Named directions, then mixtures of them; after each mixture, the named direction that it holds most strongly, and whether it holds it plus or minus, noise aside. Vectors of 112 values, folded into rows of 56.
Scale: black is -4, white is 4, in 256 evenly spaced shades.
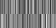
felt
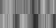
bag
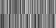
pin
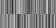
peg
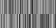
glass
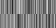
peg, plus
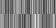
pin, minus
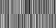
pin, minus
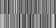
pin, minus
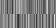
peg, plus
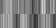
bag, plus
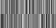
felt, minus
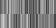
pin, minus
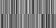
felt, minus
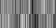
bag, plus
